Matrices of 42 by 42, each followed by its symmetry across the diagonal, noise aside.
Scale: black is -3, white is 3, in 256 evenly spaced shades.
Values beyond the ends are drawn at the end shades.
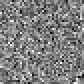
antisymmetric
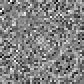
symmetric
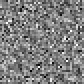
antisymmetric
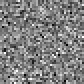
neither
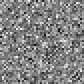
symmetric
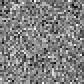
neither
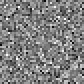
symmetric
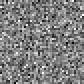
antisymmetric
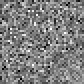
symmetric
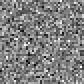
neither
